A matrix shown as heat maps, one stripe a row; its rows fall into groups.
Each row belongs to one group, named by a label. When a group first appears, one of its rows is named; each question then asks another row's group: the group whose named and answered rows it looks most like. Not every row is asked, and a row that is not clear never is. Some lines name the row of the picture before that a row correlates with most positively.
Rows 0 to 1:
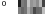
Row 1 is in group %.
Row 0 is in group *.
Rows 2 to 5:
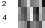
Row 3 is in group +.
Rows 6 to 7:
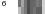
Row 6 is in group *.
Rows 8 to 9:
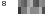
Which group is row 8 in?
+
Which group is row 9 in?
*
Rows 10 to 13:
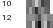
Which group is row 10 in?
%
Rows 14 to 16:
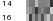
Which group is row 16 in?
+
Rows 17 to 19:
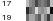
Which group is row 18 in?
*
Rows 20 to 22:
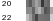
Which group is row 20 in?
%
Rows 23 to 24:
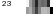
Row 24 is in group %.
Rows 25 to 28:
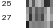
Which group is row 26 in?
+
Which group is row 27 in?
+
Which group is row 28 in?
*
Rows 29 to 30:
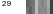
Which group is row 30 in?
*
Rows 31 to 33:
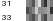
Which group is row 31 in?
+
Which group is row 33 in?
+
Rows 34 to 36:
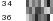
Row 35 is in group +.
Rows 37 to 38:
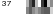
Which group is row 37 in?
+
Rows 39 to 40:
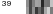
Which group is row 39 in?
%
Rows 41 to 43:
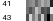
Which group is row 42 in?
%
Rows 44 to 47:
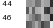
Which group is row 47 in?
%
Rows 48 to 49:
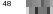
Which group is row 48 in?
%
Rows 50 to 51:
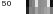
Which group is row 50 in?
*
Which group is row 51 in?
*
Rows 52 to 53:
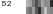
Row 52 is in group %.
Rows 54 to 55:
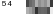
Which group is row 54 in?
*
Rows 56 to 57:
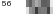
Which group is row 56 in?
%
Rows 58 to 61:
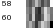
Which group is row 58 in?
%
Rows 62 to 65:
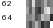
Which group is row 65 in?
%
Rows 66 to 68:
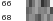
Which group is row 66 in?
%
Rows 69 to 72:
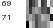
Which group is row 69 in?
+
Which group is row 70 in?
%
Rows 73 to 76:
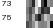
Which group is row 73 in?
+
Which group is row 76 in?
*
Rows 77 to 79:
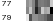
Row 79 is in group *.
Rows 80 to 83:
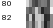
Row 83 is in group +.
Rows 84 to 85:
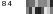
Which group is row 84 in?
*
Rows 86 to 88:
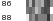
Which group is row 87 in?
%
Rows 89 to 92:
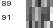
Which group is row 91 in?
%
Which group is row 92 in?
+
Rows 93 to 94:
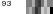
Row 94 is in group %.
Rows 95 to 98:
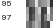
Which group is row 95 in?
*
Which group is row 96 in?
+
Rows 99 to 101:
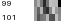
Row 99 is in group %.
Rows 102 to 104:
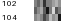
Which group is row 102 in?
+
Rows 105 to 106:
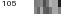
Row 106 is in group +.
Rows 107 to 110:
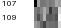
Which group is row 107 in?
*
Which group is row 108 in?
%
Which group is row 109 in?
%
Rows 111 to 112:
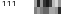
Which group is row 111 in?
+
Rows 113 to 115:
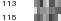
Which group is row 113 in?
+
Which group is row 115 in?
%
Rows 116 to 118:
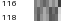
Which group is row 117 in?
%
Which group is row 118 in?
%
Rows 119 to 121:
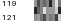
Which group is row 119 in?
+
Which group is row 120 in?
*
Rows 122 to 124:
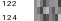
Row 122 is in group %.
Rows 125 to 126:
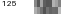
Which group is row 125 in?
+
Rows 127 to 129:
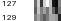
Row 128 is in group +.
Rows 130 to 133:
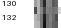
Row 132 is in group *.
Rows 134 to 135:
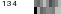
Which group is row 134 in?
%
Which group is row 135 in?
*
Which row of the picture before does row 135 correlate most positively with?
131
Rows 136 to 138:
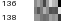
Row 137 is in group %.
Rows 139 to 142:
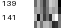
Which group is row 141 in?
+
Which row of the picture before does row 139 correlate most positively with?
136
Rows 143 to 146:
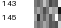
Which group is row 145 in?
+
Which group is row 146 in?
%
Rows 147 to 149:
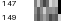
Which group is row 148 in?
*
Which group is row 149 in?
%
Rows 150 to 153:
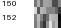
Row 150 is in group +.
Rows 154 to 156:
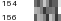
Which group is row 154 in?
%
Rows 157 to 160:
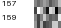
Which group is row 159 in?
%
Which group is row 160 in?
+
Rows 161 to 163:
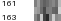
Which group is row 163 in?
+
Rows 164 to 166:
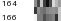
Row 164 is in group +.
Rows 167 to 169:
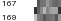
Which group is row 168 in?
*
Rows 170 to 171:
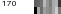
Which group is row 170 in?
*
